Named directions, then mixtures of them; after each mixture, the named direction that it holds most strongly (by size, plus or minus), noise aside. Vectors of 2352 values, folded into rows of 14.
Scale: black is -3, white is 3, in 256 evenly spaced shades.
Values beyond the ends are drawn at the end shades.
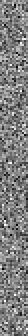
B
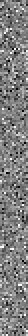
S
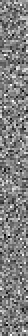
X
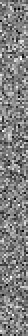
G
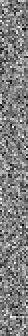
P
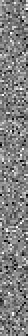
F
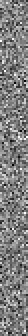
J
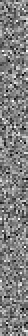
X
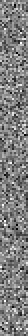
B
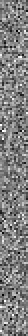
G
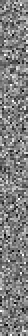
X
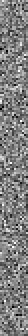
B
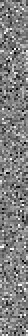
S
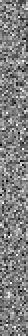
X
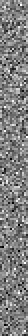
X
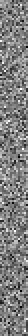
J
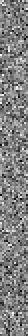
F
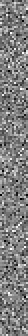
F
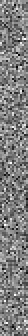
B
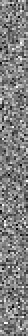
B
